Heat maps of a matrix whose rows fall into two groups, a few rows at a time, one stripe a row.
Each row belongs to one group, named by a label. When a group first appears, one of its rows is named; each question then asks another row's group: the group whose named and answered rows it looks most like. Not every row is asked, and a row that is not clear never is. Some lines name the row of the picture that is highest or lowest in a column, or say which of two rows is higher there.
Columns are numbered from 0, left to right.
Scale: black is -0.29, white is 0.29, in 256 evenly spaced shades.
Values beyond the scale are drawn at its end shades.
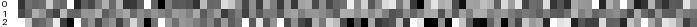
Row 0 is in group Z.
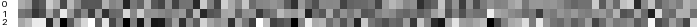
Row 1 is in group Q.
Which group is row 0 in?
Z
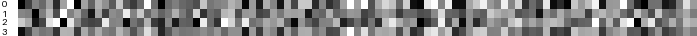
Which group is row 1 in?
Q
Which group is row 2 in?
Z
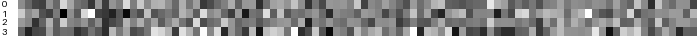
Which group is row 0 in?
Q
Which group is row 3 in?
Q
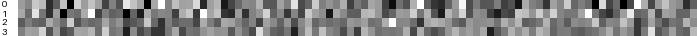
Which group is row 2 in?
Z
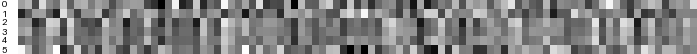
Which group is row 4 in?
Z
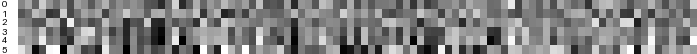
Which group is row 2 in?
Z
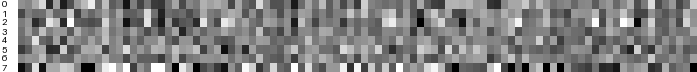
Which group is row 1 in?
Z
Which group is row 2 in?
Z
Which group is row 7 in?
Q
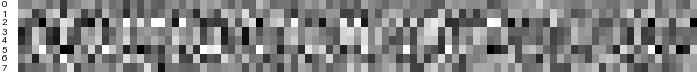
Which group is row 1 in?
Z
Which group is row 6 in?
Q
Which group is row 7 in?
Z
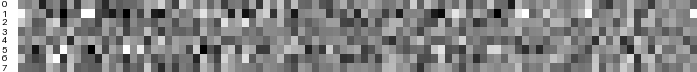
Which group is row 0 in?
Q
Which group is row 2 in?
Z
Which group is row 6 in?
Z
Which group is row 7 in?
Z
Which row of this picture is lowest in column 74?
5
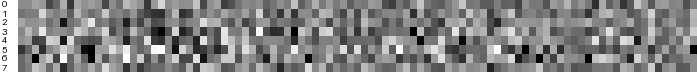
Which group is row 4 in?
Z
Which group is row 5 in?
Q
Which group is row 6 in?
Q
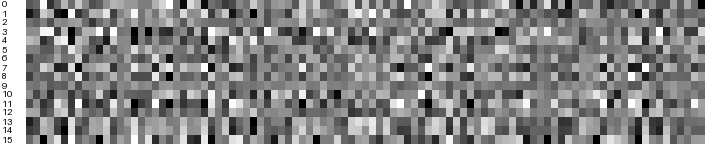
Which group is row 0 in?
Q
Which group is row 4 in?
Z
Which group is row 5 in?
Q
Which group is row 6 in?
Z
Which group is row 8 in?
Z
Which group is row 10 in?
Q
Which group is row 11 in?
Z
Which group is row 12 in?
Z
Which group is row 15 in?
Q
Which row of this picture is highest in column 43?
3
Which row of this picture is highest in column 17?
15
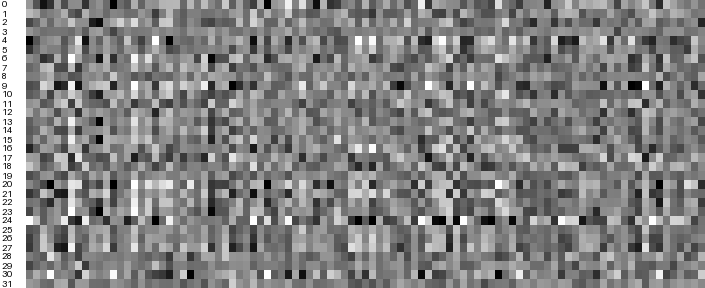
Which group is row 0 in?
Q
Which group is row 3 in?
Q
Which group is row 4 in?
Z
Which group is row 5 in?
Z
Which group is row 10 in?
Q
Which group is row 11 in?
Z
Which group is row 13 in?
Q
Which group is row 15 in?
Q
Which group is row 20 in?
Q
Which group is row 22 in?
Q
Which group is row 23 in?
Q
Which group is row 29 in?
Z
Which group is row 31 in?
Z
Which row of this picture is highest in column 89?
24
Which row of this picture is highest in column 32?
24
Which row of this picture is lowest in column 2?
0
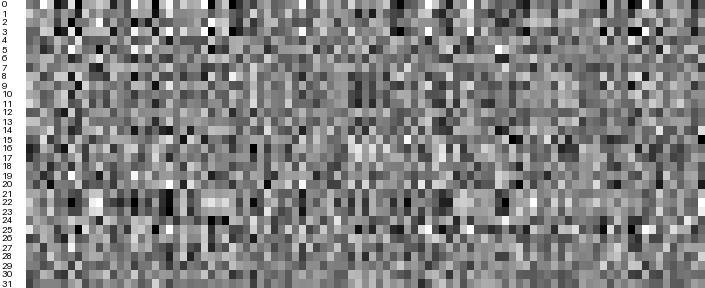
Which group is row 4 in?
Z
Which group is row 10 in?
Z
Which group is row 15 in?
Q
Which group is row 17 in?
Z
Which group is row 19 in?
Q
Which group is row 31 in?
Z
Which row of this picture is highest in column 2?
0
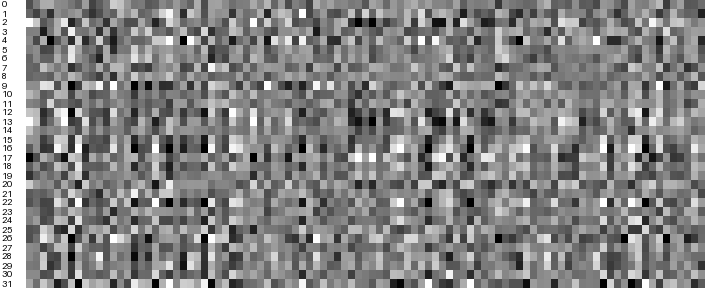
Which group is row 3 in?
Q
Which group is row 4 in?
Q
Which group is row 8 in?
Q
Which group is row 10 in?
Z
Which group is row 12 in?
Z
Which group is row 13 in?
Z
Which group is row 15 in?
Z
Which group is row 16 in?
Z
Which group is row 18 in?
Z
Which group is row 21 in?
Q
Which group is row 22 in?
Z
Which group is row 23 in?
Q
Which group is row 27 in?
Z
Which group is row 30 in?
Z
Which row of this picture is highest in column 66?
17
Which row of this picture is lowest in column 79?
13
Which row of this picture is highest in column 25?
31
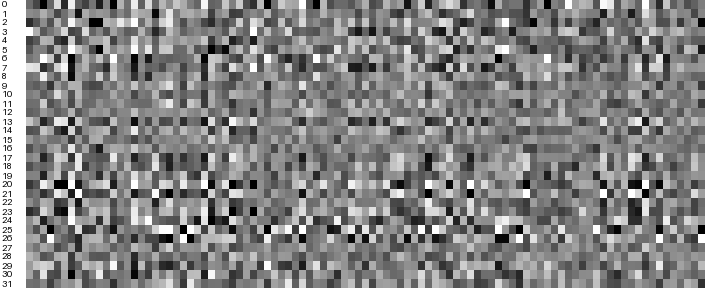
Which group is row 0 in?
Q
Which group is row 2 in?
Q
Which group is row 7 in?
Z
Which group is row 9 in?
Q
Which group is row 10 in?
Z
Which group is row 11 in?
Q
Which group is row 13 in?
Z
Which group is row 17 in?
Z
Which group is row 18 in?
Z
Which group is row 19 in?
Q
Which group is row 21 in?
Z
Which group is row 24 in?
Q
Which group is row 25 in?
Q
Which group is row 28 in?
Z
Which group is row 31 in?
Q
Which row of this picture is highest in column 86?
21
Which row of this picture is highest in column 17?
24
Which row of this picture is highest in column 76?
25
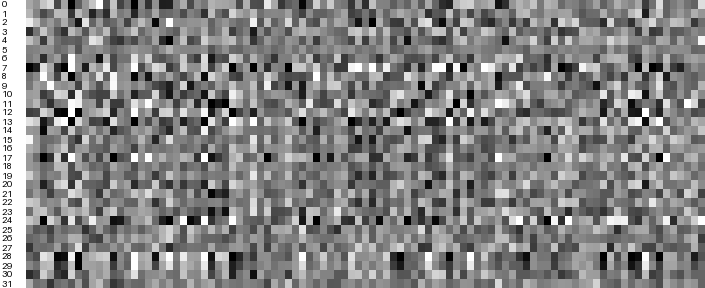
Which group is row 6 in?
Q
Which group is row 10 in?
Z
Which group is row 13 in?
Z
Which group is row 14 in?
Q
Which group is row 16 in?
Z
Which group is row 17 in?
Q
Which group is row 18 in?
Z
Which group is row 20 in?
Z
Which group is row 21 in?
Q
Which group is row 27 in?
Z
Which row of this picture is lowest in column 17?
8
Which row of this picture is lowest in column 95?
28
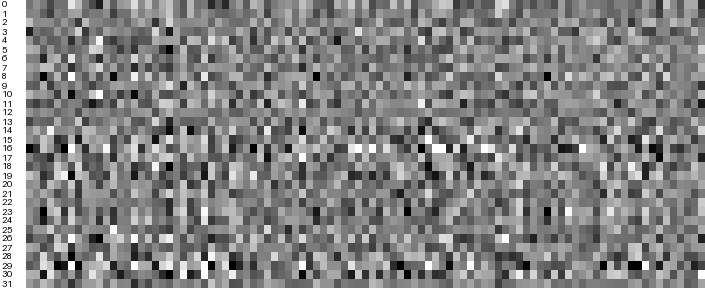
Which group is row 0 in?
Q
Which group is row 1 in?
Q
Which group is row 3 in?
Z
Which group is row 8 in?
Q
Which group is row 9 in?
Q
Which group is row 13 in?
Z
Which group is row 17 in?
Q
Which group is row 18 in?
Z
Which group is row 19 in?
Z
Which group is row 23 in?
Q
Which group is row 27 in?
Z
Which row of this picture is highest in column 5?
19
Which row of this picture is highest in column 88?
29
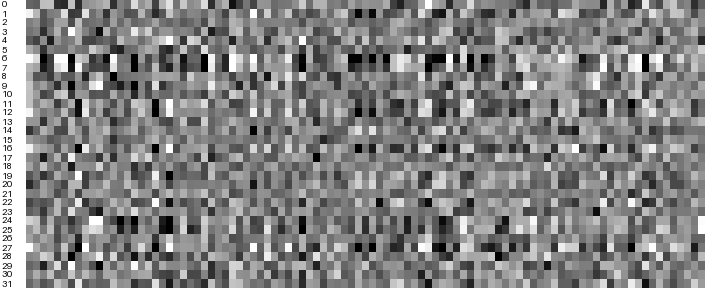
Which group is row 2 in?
Z
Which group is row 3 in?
Q
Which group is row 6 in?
Z
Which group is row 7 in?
Z
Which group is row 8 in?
Q
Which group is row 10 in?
Z
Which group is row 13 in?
Q
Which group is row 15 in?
Q
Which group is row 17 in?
Q
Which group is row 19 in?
Z
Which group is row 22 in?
Z
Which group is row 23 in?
Q
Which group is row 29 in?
Q
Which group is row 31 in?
Z
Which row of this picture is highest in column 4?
6
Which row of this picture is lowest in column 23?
25
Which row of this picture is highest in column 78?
16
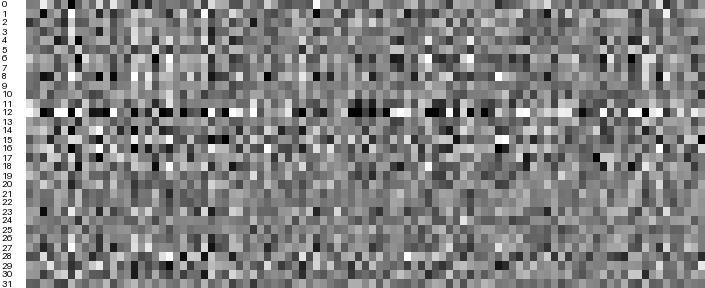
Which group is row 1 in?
Q
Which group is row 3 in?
Q
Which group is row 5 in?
Z
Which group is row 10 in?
Q
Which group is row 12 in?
Z
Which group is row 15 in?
Q
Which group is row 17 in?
Q
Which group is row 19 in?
Z
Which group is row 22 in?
Z
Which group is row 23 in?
Q
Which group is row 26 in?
Q
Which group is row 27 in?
Q
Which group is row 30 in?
Z
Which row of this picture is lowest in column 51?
12
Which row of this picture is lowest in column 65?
12
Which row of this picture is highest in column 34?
16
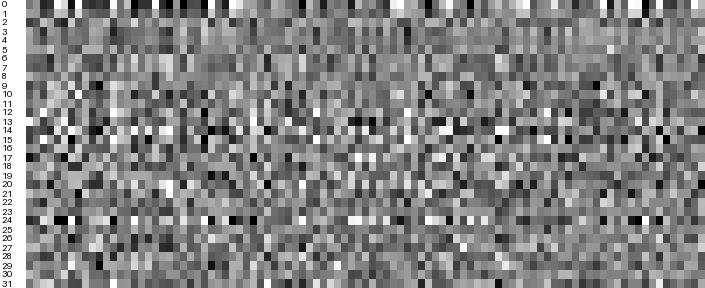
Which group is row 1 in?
Z
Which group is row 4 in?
Q
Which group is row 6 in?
Q
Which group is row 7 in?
Q
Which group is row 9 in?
Q
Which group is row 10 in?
Z
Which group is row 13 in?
Z
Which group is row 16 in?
Z
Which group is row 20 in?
Q
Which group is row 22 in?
Q
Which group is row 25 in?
Q
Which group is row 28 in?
Q
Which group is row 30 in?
Z
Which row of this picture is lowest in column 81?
9
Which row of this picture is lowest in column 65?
13
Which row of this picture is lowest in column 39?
0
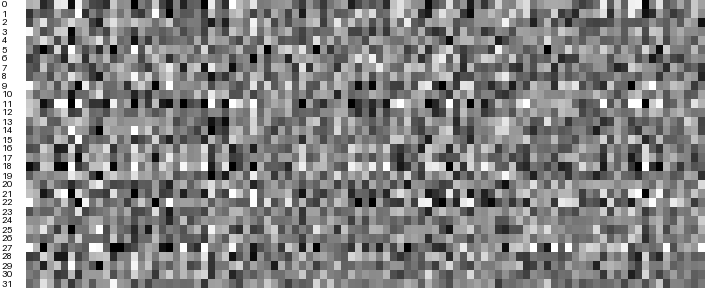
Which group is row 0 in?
Z
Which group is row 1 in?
Z
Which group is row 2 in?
Q
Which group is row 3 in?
Z
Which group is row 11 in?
Z
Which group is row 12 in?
Z
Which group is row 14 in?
Q
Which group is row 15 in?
Z
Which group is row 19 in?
Q
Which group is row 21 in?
Z
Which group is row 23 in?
Z
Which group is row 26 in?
Z
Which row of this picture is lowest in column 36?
27
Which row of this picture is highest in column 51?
18
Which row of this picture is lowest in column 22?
11
